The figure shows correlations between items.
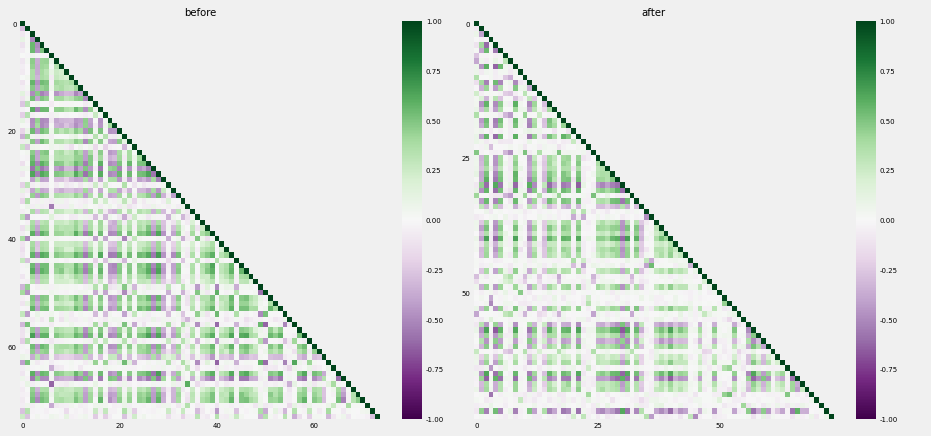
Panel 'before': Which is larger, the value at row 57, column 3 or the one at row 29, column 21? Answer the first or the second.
the second
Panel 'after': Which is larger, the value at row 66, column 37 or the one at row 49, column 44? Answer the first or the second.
the second
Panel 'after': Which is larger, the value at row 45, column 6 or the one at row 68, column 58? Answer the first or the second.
the second
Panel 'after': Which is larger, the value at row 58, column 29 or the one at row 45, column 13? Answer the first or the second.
the first
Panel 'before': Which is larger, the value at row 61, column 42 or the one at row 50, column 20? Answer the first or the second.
the first
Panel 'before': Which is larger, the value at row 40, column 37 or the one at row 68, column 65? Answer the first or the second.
the second
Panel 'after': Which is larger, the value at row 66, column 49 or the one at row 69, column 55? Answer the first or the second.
the second
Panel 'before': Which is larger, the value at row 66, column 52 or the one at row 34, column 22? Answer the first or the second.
the second
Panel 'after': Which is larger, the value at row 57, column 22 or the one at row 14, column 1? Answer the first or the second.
the second
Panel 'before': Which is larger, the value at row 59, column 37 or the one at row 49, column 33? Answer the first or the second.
the second
